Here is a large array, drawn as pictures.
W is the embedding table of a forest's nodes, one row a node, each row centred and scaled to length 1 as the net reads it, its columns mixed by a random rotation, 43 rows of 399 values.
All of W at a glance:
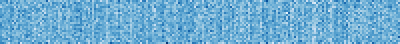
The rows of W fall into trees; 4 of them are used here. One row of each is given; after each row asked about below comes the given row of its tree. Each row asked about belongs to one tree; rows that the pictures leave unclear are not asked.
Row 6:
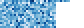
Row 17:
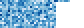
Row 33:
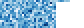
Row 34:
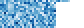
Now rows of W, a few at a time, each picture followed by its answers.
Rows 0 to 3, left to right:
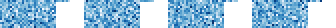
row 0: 33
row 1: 33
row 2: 17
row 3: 17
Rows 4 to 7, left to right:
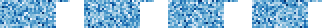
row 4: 6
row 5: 34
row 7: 6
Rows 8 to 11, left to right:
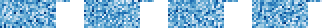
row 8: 34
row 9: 17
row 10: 17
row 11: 17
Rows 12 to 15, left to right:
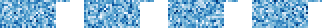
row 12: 34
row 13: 34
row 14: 17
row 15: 33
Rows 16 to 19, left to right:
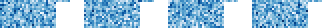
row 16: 34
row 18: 6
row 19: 34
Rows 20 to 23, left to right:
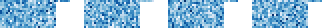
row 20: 17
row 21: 6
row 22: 34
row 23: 33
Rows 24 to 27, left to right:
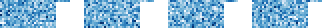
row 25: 34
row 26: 33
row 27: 17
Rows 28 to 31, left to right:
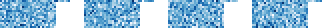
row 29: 17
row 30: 6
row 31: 34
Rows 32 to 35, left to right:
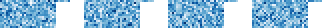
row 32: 17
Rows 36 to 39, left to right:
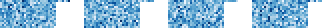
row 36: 17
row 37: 34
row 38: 33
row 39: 17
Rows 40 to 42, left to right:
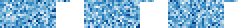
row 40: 34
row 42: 33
